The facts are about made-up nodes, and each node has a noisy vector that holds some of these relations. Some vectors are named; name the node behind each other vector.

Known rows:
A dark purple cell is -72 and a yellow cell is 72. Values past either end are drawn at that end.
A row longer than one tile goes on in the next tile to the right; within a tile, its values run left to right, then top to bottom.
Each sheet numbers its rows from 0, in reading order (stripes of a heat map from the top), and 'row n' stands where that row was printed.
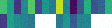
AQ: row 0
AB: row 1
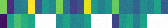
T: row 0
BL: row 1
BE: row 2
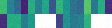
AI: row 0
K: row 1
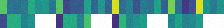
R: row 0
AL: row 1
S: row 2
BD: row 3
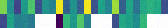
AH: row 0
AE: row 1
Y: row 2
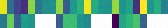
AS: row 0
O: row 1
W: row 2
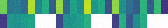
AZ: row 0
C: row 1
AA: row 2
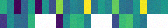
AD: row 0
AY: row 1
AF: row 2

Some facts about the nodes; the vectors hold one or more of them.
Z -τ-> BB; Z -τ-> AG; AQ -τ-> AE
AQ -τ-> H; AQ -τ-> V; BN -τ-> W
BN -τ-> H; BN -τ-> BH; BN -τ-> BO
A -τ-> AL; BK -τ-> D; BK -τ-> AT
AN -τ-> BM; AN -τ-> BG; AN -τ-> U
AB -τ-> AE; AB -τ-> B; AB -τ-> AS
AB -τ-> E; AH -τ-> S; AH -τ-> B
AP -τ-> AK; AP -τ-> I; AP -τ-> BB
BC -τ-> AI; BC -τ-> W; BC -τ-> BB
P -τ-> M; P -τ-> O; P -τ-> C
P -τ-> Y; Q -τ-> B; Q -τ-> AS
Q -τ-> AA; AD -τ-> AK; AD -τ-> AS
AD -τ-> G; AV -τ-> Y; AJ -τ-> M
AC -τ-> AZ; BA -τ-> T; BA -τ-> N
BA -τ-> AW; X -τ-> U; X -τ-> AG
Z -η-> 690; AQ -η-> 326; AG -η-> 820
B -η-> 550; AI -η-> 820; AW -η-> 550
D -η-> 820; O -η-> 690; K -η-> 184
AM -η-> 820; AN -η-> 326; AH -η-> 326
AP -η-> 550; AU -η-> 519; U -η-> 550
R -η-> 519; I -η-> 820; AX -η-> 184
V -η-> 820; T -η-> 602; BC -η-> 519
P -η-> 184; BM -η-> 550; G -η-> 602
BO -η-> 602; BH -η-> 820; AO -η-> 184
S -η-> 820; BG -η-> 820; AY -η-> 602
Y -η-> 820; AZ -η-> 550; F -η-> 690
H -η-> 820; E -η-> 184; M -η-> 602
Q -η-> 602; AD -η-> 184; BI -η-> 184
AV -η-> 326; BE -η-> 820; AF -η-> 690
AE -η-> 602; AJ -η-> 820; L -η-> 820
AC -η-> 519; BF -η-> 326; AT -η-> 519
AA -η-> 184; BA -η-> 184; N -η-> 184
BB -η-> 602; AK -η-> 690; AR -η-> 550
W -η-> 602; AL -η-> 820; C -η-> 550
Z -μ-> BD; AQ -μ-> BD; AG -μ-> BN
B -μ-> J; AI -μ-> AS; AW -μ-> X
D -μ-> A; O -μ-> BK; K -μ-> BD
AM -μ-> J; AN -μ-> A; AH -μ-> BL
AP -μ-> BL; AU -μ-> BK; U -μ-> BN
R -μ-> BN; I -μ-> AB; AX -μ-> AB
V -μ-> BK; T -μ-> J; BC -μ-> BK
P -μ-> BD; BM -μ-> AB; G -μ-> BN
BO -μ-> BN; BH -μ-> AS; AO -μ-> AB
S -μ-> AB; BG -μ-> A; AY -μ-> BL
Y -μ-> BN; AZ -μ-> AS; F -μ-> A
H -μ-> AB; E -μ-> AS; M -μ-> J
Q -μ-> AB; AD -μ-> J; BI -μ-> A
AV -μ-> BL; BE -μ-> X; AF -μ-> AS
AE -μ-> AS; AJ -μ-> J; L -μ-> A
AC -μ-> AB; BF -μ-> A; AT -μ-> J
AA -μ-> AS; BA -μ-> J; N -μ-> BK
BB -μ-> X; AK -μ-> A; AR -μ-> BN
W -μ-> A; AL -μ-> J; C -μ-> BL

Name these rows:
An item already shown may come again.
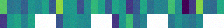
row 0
BE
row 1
L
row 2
BC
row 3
BN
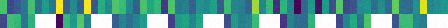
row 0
AT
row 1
AE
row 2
BI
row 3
BE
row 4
N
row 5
AD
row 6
AJ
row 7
AF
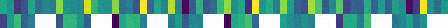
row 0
BC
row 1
F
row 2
BO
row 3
AB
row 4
W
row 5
A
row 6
AL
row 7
X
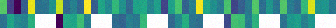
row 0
J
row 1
G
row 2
P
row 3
AN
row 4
AT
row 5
AV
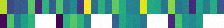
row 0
B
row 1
BB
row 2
BF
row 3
H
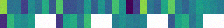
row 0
V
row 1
AM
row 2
BN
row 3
AC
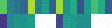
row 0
AR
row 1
D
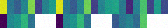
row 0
Q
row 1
Q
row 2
BA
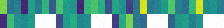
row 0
H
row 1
BG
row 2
Z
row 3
AV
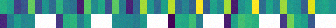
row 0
AP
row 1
AG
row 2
BK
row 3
G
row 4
M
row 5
AK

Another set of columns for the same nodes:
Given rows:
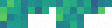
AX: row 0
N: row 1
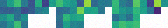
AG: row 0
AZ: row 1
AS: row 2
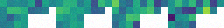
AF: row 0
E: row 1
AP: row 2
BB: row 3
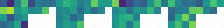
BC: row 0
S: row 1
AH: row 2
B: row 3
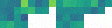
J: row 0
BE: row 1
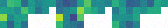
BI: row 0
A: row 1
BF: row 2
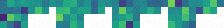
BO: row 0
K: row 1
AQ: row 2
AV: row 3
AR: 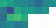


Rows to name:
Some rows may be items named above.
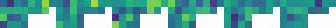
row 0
AC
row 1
AJ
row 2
M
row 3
AP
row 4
AK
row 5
AF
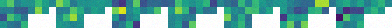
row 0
AY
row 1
C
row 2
BC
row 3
H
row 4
BA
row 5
Q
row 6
G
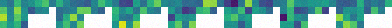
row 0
P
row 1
B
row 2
AB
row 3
Q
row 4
BN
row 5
AE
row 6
X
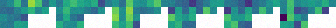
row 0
AL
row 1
V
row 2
P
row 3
AN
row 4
AN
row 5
AE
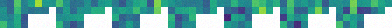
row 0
AJ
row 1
BF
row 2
AT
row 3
F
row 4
T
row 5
W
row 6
Y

